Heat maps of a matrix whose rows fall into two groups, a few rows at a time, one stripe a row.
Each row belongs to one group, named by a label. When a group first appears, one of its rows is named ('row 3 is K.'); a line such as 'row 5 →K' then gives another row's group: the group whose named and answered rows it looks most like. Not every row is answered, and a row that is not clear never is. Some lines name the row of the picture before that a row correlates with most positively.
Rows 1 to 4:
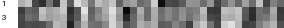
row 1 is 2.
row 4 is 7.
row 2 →7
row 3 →7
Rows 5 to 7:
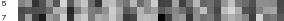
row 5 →2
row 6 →7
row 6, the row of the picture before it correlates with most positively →4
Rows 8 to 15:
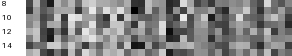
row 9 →7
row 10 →2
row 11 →2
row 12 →2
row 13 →2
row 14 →7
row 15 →2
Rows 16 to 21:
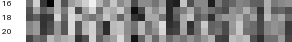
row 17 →7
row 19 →2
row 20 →2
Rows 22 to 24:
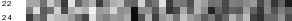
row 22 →2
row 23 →2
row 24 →7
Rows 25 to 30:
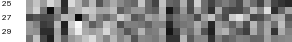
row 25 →2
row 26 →2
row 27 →7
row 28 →2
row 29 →2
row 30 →2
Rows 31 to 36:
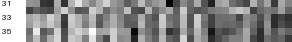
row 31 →2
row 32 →7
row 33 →2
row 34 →2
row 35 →2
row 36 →2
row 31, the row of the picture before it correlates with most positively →29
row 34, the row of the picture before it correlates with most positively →25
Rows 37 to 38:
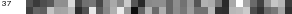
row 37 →7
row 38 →7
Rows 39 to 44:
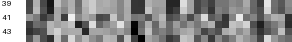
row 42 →7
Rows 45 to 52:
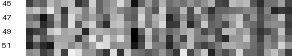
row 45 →7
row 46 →2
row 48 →2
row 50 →7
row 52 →2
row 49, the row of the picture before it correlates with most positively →43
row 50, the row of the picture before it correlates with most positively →42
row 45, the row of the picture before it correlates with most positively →42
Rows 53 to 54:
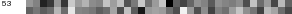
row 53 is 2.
